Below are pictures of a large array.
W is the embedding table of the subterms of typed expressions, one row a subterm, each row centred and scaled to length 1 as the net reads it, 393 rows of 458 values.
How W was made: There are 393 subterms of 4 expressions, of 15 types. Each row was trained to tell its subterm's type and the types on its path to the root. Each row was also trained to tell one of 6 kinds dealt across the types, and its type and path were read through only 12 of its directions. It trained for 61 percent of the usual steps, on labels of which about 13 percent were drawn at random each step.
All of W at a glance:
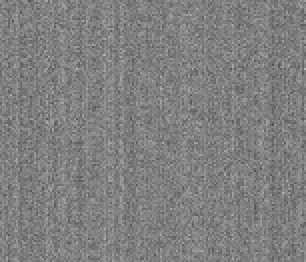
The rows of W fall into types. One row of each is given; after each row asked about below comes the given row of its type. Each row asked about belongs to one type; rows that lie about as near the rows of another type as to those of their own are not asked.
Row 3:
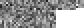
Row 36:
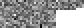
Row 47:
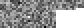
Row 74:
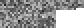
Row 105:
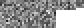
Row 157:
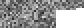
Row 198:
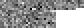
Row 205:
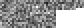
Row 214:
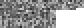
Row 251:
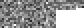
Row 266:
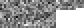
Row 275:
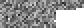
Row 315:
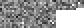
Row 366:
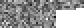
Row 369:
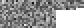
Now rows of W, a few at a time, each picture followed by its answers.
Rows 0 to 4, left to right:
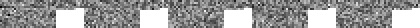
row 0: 47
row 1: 251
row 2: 105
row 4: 275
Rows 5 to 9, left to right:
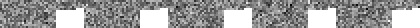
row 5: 266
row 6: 366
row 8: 198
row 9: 214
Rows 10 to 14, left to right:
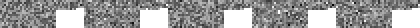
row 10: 315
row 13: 198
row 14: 275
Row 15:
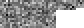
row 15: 315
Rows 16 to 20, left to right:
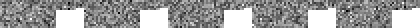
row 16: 205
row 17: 251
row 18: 105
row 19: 266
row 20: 157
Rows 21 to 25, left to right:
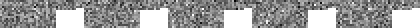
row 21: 369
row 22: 36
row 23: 198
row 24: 105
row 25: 3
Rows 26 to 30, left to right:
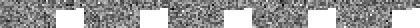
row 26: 266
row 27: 266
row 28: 214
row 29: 36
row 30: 205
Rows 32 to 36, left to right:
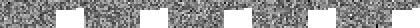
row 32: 251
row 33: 105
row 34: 275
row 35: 315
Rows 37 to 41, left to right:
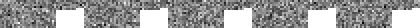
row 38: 36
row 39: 205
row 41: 74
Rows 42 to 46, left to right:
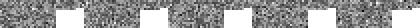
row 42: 266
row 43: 205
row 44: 205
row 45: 47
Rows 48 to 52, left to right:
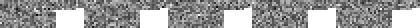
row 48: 47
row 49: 369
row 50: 74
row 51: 369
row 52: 366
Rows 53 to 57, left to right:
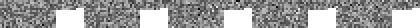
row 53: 315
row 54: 266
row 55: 214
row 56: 205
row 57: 266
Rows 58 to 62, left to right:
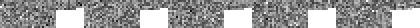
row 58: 74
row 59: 157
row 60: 275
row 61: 266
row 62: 47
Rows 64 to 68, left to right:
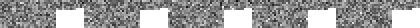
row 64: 266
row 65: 366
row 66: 214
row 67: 36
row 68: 315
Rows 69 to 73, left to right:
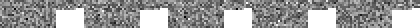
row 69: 369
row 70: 275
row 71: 47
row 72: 266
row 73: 266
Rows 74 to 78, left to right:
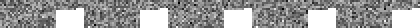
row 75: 3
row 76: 47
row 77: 3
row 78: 47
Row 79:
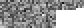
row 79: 36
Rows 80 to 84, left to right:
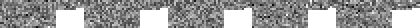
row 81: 36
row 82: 251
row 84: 275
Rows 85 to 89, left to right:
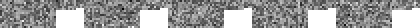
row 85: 315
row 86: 315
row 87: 205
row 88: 369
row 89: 214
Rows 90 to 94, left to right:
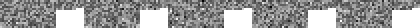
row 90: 205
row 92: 3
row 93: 105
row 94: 366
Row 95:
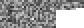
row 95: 157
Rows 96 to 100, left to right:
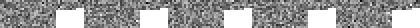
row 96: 366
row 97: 214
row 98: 251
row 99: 74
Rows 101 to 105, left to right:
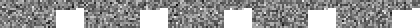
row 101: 198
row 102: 157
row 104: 205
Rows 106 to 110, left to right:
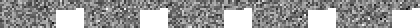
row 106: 3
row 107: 3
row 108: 214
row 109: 157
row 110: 198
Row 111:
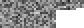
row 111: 251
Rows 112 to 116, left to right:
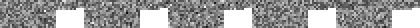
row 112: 315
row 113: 105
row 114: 74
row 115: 275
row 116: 366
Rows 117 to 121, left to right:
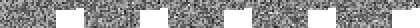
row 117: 369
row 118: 214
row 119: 315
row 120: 315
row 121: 266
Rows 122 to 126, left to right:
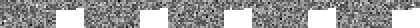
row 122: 74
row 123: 74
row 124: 205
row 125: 366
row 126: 157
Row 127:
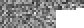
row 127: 214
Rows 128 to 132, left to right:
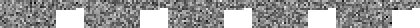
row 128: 205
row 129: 205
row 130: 275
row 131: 36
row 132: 36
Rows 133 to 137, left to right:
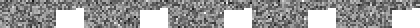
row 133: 205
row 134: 36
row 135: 275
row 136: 47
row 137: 205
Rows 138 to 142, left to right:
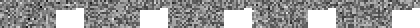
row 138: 251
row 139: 36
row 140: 36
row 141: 3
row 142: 315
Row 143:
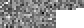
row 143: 157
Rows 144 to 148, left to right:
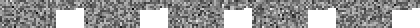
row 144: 369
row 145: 251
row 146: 214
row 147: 214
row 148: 266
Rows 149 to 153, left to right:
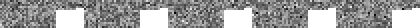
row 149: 275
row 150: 3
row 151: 214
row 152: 366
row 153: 157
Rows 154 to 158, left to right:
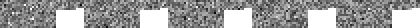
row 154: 157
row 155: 369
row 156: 366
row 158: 251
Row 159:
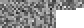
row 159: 369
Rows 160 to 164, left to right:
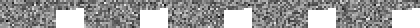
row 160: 205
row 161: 205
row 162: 205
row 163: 251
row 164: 157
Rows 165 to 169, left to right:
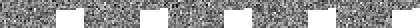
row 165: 3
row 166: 251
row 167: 157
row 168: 369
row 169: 366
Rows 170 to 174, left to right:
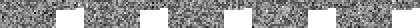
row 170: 366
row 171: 369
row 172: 47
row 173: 205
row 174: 266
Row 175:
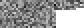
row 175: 369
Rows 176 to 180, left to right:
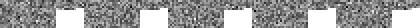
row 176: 198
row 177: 105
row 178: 205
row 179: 266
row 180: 105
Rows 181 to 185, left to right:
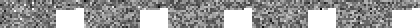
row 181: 105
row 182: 366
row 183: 366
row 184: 275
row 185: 275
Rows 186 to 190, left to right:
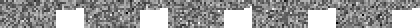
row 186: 366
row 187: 366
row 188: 36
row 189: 3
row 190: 369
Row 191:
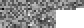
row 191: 36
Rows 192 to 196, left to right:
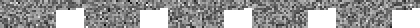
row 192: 275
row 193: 74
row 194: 315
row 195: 74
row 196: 251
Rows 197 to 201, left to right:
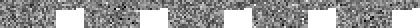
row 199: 36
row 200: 74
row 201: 74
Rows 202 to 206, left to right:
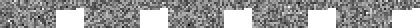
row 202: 315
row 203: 251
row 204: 369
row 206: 47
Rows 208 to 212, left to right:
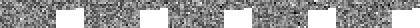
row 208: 251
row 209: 214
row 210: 157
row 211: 315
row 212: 198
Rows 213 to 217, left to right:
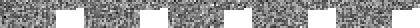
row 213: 214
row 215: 36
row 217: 315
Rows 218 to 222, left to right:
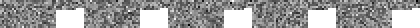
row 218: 214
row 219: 198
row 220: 315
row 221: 251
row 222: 214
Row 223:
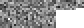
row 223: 47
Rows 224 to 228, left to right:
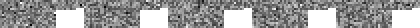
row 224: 198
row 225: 315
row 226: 205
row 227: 36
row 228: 36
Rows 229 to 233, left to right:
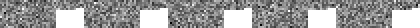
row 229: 3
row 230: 275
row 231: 74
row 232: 47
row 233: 275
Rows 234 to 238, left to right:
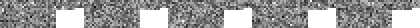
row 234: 157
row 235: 214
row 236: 105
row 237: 47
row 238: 74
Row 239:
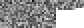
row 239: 205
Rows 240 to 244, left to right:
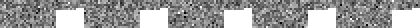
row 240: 366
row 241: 36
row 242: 266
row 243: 366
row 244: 198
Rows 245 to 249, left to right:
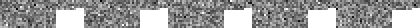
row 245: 105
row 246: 266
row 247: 315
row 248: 3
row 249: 205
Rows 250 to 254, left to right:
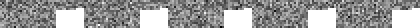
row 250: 251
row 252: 47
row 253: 275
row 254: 157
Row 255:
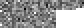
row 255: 266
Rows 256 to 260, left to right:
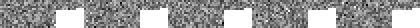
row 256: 74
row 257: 275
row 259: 3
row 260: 315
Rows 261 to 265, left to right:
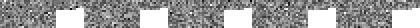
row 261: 315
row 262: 251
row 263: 315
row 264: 214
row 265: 266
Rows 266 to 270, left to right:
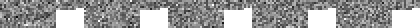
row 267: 266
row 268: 266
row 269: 251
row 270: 214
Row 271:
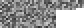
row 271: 266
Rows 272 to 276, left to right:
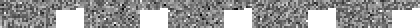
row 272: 214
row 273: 198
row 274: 198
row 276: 36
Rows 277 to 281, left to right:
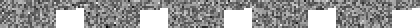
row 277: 105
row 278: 366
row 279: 275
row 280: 366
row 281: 266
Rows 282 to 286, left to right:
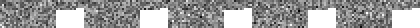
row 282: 366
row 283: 366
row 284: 47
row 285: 214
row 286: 47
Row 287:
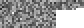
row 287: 251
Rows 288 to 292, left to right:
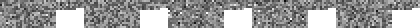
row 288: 74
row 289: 251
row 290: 47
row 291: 74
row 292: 74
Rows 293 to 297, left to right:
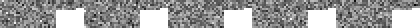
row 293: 266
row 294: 36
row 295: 47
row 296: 74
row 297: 105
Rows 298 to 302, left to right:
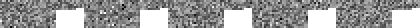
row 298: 275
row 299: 198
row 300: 105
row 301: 315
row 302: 275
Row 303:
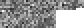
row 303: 74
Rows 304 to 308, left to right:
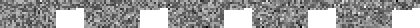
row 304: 275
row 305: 366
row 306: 366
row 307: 275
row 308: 315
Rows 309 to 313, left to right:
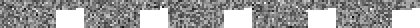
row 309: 214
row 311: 105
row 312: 157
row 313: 366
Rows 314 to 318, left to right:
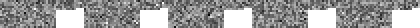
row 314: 266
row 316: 105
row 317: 157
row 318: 74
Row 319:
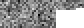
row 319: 157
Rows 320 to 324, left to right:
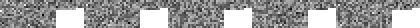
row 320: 47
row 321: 266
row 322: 251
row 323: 198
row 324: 105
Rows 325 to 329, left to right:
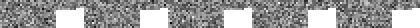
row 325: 315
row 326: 251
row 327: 275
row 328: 214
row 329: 157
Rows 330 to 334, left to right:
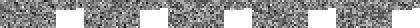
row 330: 198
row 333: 198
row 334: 315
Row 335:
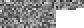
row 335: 214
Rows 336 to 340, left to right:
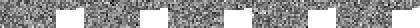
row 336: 266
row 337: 36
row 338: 198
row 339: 366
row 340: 36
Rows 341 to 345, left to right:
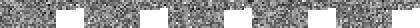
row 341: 251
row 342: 251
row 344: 47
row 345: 36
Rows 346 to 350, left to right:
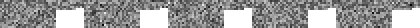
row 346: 105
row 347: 157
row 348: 198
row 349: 251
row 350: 366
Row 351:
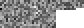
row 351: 266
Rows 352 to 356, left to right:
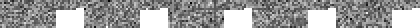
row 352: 36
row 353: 157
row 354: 315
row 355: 74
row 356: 3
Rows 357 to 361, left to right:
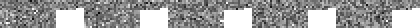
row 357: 3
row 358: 36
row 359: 275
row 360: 315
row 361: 315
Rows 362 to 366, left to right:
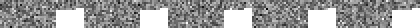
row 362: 47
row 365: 251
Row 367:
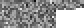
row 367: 3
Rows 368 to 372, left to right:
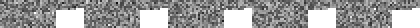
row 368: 275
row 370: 214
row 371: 366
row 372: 369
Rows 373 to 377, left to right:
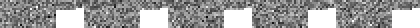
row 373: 205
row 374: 366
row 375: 366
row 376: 275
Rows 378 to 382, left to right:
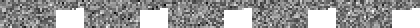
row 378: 315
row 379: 198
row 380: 205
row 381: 251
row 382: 266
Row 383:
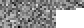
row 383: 198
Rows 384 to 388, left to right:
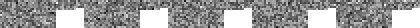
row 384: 47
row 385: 205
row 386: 36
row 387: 266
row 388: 36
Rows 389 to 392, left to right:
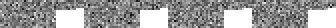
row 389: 369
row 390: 36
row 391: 157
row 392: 105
